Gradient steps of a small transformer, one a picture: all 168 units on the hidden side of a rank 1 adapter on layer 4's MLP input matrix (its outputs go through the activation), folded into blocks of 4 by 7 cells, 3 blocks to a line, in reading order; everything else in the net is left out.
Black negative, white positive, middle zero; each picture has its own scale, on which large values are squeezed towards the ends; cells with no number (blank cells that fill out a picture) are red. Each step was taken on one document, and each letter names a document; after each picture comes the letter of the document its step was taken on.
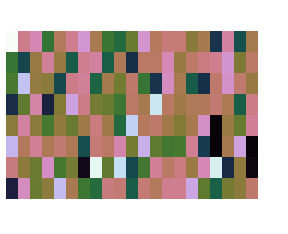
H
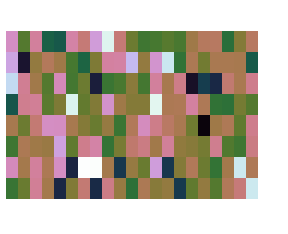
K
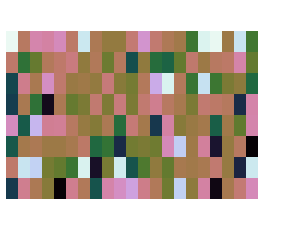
H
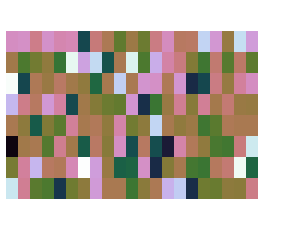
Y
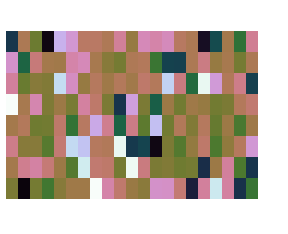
Y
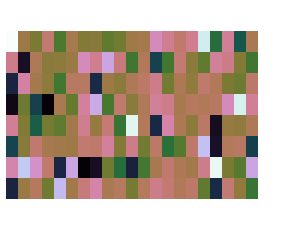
H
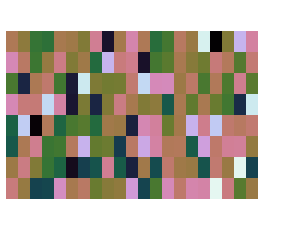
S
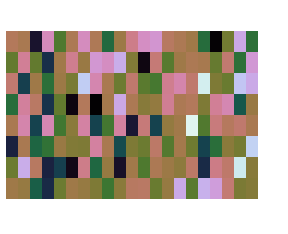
S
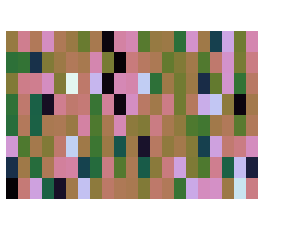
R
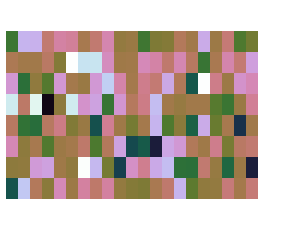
Y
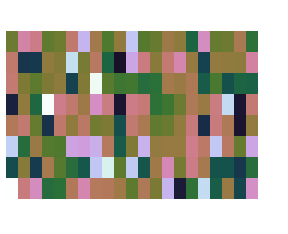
R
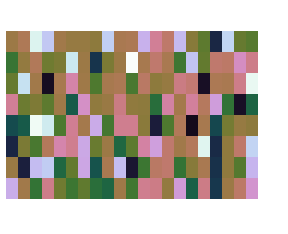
S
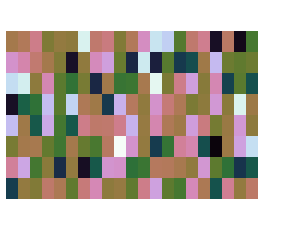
S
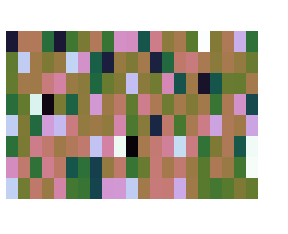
H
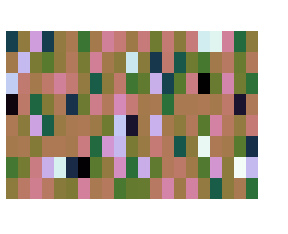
H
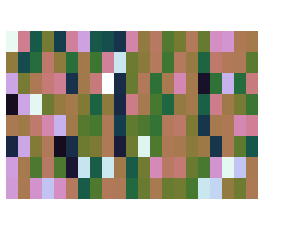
R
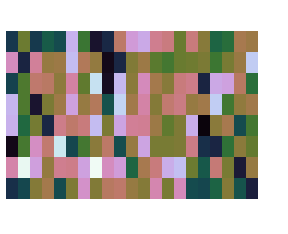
K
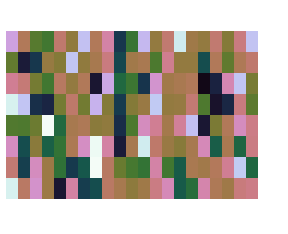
R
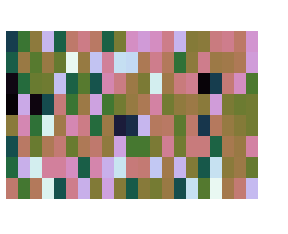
K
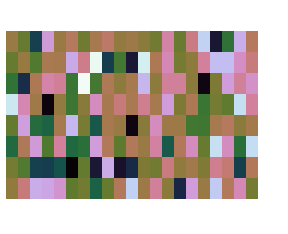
S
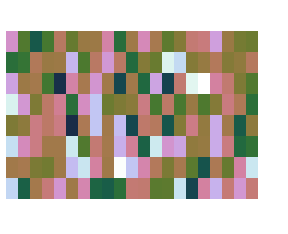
Y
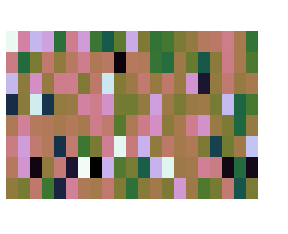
K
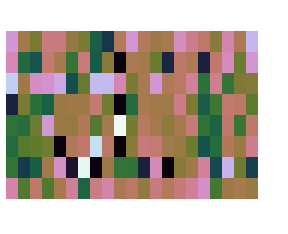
R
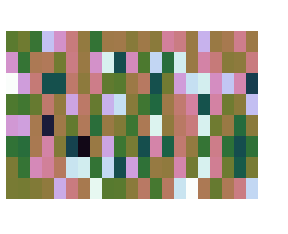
Y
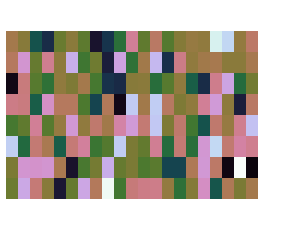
K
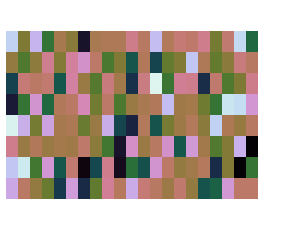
H
